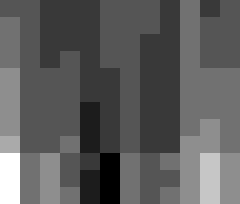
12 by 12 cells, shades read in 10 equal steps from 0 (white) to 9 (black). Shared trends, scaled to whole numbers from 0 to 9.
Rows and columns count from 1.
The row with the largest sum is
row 1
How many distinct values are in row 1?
3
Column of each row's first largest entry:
3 3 3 3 5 5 5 5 5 6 6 6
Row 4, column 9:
7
